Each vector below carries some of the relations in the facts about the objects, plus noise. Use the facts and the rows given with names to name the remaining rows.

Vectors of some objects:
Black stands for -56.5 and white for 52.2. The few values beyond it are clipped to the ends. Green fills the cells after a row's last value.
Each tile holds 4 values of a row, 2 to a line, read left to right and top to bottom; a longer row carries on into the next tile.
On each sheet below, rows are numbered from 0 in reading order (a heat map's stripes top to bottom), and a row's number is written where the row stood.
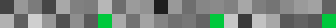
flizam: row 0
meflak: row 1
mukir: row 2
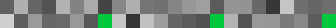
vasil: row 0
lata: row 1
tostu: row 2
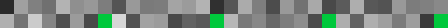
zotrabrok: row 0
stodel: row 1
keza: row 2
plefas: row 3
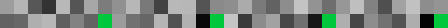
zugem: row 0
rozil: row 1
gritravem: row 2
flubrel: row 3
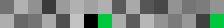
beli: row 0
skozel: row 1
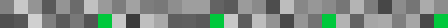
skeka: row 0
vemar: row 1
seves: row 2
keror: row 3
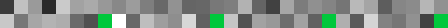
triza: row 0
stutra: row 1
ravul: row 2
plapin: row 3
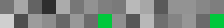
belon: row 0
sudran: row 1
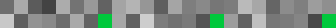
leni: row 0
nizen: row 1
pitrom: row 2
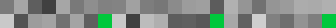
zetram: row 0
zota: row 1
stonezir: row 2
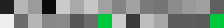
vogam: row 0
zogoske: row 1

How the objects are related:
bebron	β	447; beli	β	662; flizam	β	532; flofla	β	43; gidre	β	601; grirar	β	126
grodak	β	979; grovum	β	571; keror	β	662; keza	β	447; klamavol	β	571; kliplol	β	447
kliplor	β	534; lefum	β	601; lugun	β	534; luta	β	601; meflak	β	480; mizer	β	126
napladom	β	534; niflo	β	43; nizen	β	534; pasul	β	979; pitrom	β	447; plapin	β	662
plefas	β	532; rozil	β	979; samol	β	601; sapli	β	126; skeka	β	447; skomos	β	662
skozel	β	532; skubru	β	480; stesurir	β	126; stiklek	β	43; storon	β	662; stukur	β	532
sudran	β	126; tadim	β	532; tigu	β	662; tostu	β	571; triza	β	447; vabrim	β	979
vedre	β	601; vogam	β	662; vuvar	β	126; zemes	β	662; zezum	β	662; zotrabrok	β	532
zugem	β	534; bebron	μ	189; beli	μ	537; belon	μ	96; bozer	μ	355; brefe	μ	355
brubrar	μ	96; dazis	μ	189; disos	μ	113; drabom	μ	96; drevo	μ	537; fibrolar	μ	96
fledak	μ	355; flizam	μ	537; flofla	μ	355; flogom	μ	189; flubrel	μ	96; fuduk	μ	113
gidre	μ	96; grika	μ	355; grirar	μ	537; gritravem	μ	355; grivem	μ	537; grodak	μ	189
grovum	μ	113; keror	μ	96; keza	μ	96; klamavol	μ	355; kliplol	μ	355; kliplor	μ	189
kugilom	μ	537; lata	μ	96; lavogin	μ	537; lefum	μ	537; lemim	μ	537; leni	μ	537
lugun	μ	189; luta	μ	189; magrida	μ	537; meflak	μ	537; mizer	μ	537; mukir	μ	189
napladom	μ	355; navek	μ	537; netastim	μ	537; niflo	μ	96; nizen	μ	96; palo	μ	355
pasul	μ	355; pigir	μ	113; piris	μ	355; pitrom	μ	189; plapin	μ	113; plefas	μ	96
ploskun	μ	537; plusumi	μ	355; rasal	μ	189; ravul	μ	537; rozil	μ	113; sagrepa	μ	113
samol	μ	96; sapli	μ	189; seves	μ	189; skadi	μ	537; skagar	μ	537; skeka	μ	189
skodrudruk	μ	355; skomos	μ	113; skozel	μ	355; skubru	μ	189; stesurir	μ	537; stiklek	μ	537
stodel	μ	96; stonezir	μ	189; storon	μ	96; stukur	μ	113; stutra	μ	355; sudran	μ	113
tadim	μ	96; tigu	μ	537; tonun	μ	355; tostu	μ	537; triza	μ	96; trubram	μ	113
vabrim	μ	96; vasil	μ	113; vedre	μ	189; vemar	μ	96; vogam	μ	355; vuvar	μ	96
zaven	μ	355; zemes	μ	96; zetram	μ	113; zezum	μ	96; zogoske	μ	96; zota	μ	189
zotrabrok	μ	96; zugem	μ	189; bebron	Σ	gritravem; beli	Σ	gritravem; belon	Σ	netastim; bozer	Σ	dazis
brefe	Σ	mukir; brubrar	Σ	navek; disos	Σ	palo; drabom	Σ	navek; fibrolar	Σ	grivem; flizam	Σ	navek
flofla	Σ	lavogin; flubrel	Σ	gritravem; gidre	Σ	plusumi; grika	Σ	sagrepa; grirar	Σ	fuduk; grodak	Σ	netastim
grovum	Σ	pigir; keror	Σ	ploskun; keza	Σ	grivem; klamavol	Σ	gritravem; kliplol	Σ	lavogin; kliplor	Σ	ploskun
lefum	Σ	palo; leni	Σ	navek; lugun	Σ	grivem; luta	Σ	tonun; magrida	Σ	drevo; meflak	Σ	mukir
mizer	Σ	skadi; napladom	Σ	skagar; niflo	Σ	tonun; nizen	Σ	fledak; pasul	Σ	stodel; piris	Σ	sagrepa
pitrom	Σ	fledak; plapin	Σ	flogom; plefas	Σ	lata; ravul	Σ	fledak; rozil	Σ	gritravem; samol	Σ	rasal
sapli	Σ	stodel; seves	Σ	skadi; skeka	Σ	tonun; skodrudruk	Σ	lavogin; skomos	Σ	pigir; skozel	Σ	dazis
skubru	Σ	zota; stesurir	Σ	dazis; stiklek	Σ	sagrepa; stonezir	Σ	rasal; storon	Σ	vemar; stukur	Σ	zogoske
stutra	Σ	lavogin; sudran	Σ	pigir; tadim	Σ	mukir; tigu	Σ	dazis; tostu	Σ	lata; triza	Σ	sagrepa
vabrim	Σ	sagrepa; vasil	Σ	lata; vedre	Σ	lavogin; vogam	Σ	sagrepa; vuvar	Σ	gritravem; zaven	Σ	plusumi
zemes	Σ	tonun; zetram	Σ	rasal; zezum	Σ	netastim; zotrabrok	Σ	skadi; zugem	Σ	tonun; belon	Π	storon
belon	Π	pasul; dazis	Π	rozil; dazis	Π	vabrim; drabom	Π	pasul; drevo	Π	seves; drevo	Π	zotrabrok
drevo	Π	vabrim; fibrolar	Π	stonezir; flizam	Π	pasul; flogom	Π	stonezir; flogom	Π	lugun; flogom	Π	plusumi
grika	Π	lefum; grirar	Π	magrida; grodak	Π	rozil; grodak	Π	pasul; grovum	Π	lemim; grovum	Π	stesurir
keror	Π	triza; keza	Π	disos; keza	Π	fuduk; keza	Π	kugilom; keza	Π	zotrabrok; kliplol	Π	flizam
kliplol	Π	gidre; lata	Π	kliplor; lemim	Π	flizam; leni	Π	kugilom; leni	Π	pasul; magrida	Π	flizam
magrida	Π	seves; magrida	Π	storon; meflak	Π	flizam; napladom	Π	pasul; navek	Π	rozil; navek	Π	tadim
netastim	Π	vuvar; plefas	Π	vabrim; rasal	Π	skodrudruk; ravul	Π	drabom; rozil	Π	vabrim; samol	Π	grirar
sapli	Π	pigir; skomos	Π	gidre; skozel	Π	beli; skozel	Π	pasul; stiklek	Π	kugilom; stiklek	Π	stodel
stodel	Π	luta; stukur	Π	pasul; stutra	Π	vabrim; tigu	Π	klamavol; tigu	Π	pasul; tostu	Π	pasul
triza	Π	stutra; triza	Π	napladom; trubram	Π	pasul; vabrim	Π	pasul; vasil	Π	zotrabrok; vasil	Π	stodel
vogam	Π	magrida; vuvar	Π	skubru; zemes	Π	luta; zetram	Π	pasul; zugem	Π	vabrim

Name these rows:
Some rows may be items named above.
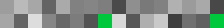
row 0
kliplor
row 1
kugilom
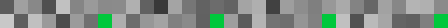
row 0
seves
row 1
grodak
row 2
stesurir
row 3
plusumi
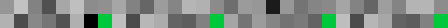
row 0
flubrel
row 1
plusumi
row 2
meflak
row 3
plusumi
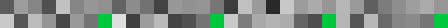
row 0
seves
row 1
lemim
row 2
triza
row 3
fibrolar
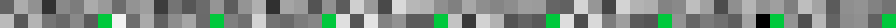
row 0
skomos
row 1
kliplol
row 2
gidre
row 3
piris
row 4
pigir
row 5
grika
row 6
bebron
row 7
sapli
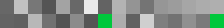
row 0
zemes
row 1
stonezir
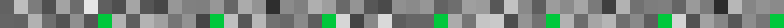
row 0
zemes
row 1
stukur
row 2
skomos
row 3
trubram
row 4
pasul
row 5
napladom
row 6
magrida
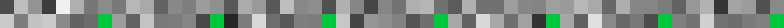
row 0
vabrim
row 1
pitrom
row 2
luta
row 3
flogom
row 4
tadim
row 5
kliplor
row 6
gidre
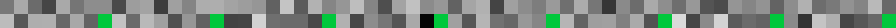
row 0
drabom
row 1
storon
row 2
niflo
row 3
flubrel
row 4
stesurir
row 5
tigu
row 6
trubram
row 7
tonun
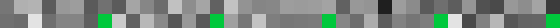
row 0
lefum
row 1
disos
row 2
lugun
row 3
samol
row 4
drevo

